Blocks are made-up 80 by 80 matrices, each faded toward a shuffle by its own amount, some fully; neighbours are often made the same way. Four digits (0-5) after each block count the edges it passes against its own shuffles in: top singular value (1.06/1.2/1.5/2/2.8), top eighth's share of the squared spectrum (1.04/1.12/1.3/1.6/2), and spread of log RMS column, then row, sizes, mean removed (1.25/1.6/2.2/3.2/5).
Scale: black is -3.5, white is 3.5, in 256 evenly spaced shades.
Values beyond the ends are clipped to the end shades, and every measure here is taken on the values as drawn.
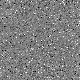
0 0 0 0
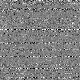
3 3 0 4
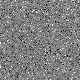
0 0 0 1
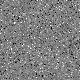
0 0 0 0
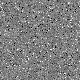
0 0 0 0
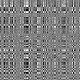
5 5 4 4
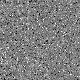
2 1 0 0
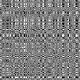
5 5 4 4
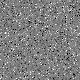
0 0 0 0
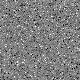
0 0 0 0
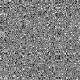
4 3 2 1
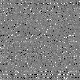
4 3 1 2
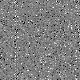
3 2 2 0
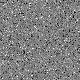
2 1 0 0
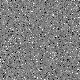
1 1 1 0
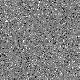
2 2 0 0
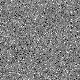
3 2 0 0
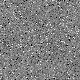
0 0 0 0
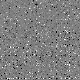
2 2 2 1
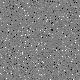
0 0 0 0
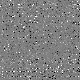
2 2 1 2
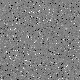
0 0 0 0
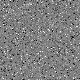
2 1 0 0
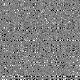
4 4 1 3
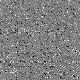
2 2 0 1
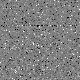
2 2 0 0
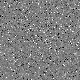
1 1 0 0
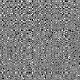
5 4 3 3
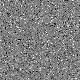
1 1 0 0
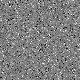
2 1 0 0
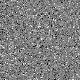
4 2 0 1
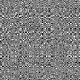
5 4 3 3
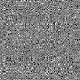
4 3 2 2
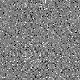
4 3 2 1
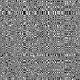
5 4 3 3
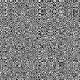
4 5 2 3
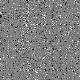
2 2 2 2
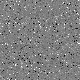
1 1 0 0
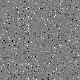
2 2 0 1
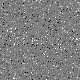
1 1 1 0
